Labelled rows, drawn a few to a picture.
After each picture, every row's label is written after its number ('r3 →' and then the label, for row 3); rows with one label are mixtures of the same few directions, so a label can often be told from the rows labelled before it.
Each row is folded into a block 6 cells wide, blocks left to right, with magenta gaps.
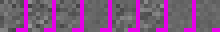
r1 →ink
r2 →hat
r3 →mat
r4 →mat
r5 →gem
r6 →mat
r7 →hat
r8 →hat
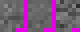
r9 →gem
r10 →hat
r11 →mat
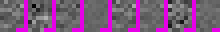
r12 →mat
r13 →gem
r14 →mat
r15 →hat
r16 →mat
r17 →mat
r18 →hat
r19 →hat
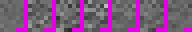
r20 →hat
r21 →hat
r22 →ink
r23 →mat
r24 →mat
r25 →ink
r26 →mat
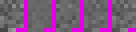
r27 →ink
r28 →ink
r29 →hat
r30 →ink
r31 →ink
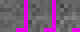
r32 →mat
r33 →gem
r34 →gem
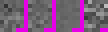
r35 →gem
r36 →hat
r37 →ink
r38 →mat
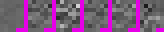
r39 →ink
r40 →mat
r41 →mat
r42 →mat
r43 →mat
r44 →gem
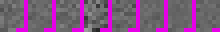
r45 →ink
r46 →mat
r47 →mat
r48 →ink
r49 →mat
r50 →gem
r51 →ink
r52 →hat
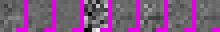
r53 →gem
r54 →ink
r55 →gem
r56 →ink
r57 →gem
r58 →gem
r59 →hat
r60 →gem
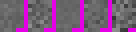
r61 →gem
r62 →hat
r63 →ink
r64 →hat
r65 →ink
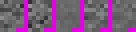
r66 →mat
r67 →hat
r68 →gem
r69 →mat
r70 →mat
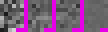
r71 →ink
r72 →gem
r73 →mat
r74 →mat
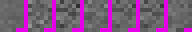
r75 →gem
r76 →hat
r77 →mat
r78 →mat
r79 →mat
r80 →mat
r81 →ink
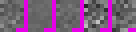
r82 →hat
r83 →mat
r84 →hat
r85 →hat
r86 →ink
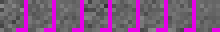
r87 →hat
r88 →ink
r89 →gem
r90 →mat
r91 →hat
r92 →ink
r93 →ink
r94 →gem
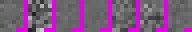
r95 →hat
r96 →ink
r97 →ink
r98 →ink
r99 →ink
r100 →gem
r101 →ink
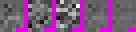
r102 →gem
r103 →hat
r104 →mat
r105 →gem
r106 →gem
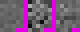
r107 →hat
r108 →hat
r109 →gem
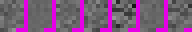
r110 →ink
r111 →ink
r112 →hat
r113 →ink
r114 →mat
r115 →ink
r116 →mat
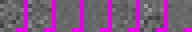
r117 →hat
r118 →hat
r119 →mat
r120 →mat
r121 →hat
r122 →gem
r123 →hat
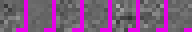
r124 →gem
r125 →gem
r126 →ink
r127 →hat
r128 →gem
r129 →mat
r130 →mat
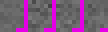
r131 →mat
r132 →mat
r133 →hat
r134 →gem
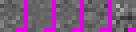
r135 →hat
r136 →ink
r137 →hat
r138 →mat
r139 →gem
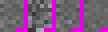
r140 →hat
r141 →ink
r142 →hat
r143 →hat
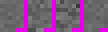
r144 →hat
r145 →ink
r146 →mat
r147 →mat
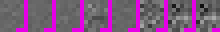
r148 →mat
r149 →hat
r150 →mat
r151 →gem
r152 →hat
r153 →hat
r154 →gem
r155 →gem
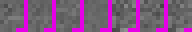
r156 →gem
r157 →gem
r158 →mat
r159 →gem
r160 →ink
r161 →mat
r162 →ink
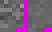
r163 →mat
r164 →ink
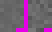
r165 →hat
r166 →ink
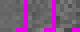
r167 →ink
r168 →ink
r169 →ink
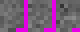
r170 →ink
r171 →hat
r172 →gem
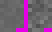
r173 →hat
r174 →hat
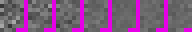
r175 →hat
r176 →mat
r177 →hat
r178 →hat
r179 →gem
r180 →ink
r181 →ink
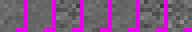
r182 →gem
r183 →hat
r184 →mat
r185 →ink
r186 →hat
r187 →mat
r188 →hat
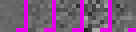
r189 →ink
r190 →ink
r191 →mat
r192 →ink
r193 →gem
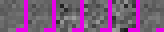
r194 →ink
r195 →gem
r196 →gem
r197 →hat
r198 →ink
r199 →gem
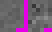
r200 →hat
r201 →gem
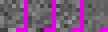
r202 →ink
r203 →ink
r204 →hat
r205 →gem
